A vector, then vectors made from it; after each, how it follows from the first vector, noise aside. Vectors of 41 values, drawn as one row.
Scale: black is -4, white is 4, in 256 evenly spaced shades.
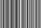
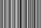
negated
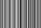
negated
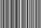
copied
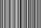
negated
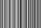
negated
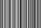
negated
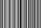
negated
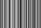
negated
